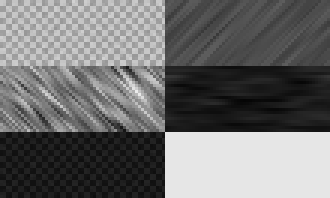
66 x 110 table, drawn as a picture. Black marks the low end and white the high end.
It is made of 3 by 2 panels. Panel 1,1: high, checkered. Panel 1,2: low, slanting up to the right, faint in contrast. Panel 2,1: middling, slanting down to the right, strong in contrast. Panel 2,2: very low, streaked across, faint in contrast. Panel 3,1: very low, checkered, faint in contrast. Panel 3,2: very high, flat.
